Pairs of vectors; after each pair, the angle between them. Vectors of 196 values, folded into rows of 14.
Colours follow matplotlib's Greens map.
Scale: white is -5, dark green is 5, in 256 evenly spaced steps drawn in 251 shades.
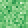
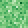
nearly opposite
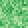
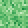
nearly opposite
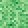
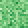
nearly parallel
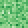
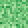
nearly parallel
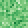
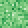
partly opposed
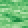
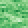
nearly opposite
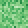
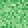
partly aligned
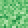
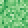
orthogonal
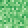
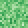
orthogonal
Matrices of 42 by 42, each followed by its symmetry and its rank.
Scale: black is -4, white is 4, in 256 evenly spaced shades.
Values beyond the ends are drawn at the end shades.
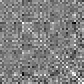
symmetric, rank five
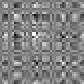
symmetric, rank three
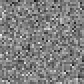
antisymmetric, full rank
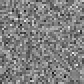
antisymmetric, full rank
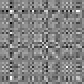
symmetric, rank three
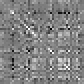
symmetric, rank five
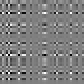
neither, rank one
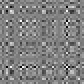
symmetric, rank three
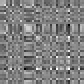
symmetric, rank three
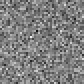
antisymmetric, full rank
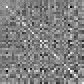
symmetric, rank five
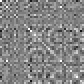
symmetric, rank five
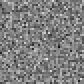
antisymmetric, full rank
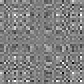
symmetric, rank three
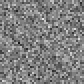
antisymmetric, full rank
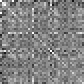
symmetric, rank five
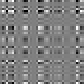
neither, rank one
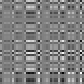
neither, rank one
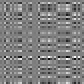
neither, rank one
